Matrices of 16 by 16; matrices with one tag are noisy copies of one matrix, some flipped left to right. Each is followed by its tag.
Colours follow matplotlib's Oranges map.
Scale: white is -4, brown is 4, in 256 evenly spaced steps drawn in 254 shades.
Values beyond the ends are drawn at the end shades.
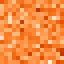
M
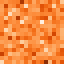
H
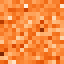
M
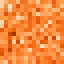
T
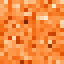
T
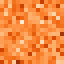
H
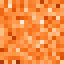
H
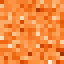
M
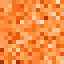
H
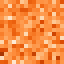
M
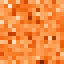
T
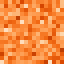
H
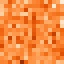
T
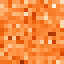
T
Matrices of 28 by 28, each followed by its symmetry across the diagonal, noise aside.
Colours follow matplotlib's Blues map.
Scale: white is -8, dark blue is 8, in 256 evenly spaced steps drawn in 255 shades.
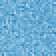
antisymmetric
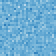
antisymmetric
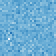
neither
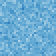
symmetric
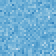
symmetric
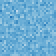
antisymmetric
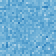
symmetric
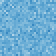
symmetric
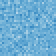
antisymmetric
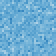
symmetric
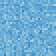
antisymmetric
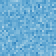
neither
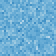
symmetric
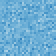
antisymmetric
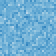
symmetric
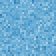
neither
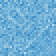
symmetric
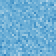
antisymmetric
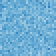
neither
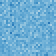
neither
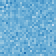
antisymmetric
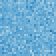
antisymmetric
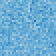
neither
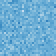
neither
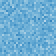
symmetric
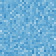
neither
